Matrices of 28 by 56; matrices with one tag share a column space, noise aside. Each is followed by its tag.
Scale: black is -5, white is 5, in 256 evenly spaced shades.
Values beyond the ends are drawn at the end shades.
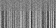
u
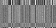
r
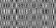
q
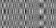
q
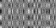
q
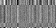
r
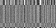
r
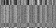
r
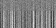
u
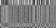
r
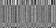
r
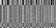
r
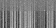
u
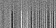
u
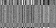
r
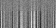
u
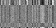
r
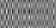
q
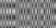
q
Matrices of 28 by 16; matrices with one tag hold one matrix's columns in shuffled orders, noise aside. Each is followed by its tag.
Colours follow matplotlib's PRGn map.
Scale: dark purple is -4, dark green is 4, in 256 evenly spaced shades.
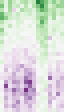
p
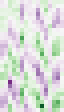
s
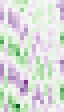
s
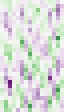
s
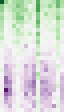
p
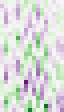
s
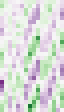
s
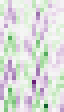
s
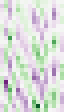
s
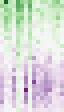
p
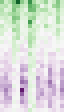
p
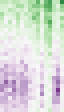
p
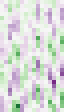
s
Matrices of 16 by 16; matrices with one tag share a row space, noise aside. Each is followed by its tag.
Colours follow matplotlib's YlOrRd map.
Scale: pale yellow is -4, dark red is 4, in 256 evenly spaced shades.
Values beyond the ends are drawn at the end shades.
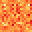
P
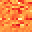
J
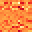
J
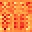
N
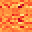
J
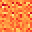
P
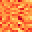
J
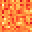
P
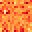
N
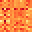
N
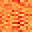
J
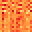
P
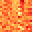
J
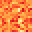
J
